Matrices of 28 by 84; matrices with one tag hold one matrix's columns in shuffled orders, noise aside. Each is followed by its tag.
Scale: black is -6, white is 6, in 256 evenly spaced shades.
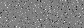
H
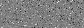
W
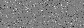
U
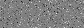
W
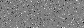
W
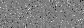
H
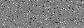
W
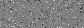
W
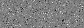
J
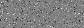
J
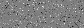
U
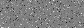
W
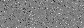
W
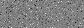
W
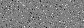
H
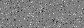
J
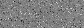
J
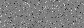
U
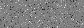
H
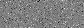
W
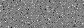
H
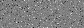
W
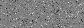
J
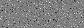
J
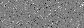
U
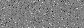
W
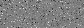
W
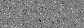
J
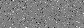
W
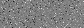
W
